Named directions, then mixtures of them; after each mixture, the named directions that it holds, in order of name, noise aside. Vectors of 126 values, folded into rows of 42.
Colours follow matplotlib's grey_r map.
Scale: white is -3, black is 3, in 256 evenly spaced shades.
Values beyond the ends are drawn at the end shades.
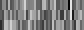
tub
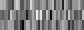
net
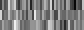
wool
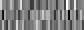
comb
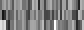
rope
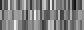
tub, wool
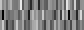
comb, rope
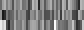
rope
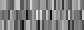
net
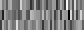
comb, tub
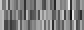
tub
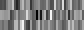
net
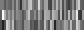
comb, rope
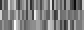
wool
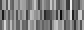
rope, tub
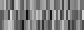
net, tub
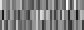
comb, net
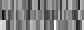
rope
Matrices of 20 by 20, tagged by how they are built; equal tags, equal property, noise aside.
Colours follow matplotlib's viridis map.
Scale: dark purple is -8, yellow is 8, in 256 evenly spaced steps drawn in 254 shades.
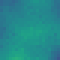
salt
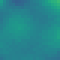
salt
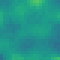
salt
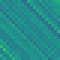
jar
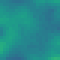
salt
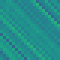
jar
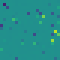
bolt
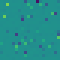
bolt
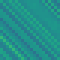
jar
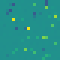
bolt
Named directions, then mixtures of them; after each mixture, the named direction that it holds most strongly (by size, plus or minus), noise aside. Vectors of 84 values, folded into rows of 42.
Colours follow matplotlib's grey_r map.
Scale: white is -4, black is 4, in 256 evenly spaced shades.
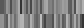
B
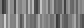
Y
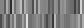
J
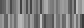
B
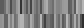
B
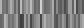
B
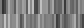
Y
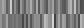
B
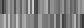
Y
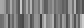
B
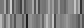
J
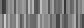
Y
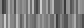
Y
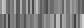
Y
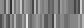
J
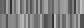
B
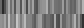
Y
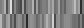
J
